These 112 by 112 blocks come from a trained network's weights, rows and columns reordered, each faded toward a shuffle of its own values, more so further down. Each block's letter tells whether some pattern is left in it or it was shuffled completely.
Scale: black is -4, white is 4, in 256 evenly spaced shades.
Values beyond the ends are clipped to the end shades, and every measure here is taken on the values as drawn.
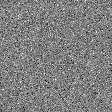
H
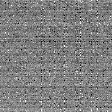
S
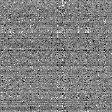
S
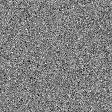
H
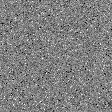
H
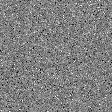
H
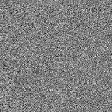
S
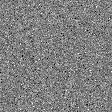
H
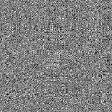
S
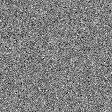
H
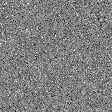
H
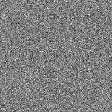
S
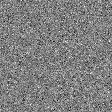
H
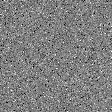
H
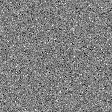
H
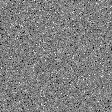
H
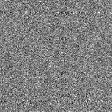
S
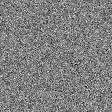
H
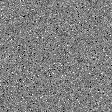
H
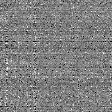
S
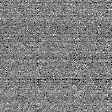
S
